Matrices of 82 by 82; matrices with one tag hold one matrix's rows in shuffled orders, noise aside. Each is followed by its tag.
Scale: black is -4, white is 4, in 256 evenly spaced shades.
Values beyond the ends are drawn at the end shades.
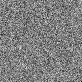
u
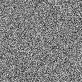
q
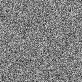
u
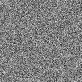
q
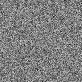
q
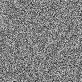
q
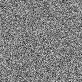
u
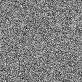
u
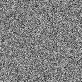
q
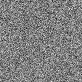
u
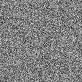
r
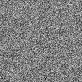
r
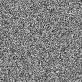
r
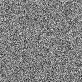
u
